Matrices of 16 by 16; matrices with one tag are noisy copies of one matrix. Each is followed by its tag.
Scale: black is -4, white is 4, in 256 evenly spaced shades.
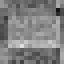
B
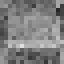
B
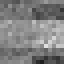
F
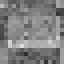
B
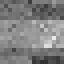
F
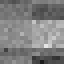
F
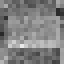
B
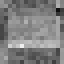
B
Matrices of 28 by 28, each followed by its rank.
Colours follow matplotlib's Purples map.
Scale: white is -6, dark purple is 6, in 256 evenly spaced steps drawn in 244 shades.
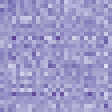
five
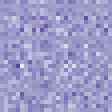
five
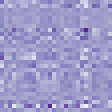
three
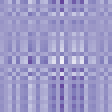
one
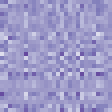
three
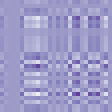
one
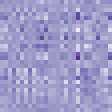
three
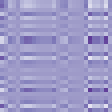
one
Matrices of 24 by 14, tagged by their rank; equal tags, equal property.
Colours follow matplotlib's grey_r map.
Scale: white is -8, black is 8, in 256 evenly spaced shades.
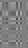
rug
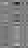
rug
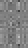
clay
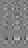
clay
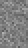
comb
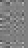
clay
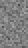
comb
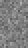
comb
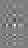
rug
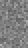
comb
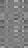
clay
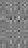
clay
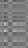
rug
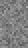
comb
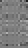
clay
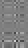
rug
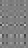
rug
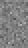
comb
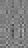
clay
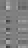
rug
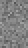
comb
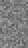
comb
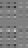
rug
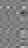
clay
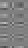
rug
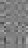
clay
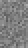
comb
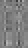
clay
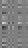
rug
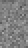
comb
